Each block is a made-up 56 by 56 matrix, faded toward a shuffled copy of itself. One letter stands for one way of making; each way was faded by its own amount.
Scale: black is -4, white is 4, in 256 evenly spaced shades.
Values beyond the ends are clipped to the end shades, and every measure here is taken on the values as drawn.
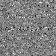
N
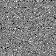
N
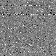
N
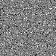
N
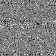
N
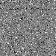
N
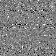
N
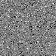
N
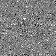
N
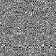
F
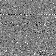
N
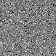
N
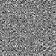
F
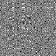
F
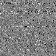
N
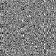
F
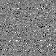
N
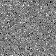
N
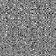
F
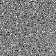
N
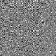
F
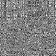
F
